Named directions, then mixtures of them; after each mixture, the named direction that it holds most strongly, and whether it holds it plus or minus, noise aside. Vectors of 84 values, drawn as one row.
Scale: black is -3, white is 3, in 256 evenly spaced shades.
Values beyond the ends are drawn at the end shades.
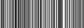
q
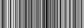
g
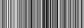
g, plus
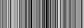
g, plus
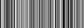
q, minus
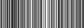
g, minus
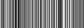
q, plus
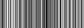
g, plus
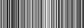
g, minus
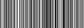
q, minus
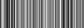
g, minus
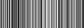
g, minus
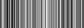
g, minus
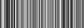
g, minus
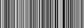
q, minus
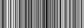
g, plus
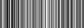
g, minus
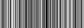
g, plus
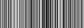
q, minus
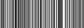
q, plus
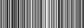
g, minus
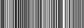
q, plus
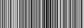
g, plus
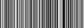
q, minus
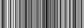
g, plus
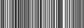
q, plus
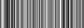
g, minus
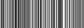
q, plus
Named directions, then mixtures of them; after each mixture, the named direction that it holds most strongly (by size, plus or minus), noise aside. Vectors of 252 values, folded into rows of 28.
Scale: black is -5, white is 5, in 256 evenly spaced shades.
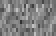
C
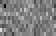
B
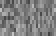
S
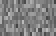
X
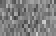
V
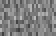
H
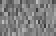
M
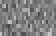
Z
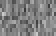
V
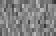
M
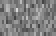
C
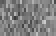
V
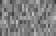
M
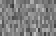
X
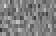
H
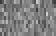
M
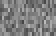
X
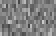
Z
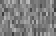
S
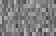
X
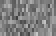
V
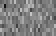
B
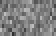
B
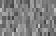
S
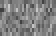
C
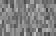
X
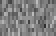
M
